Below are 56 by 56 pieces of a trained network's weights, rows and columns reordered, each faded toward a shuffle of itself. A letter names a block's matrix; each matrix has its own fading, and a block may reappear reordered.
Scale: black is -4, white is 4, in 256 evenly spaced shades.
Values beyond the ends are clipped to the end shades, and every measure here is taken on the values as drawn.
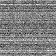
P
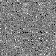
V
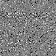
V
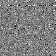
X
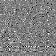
X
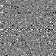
X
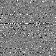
X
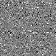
V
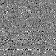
X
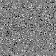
V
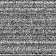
P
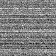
P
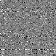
X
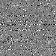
X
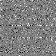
X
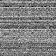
P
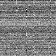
P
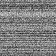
P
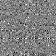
X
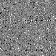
V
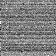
P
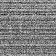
P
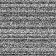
P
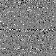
X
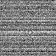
P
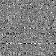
X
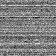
P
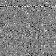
X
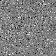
V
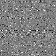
X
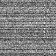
P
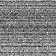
P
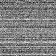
P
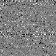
X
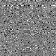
X
